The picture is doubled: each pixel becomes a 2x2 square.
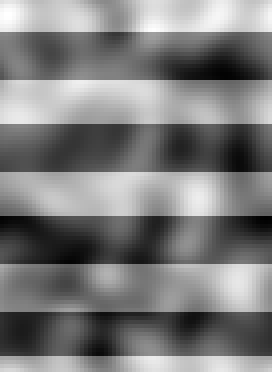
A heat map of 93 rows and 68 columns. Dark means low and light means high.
Horizontal stripes repeat 4 times down the table. There are no lone odd cells. The top left is the ninth with the highest average. Overall the values sit about 50% of the way up the scale.
